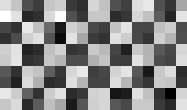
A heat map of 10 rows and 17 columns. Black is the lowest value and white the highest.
A checkerboard runs through the table. No single row or column stands out from its neighbours. The top left is the ninth with the highest average. The histogram has two humps. There is no overall slope.
